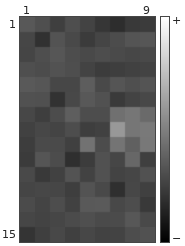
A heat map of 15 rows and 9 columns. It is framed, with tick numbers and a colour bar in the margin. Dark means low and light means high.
An odd patch, higher than its surroundings, sits in the middle right. On average the colour sits 30% of the way up the scale. The middle right is the ninth with the highest average. The bottom left is the calmest part. The middle right is the roughest part. No row or column stands out.
